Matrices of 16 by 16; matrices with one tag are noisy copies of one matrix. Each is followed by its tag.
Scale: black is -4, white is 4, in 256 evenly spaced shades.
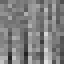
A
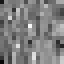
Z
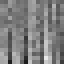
A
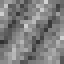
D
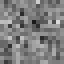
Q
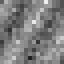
D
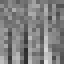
A
